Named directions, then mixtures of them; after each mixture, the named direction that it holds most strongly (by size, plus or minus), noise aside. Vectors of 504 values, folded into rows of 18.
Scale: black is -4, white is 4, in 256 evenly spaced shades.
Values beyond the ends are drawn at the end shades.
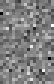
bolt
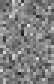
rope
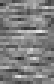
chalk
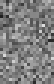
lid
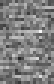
chalk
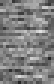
chalk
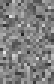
rope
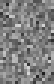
lid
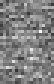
chalk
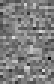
chalk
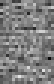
chalk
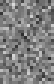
bolt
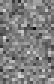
rope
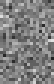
lid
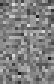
rope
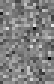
bolt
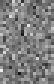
rope
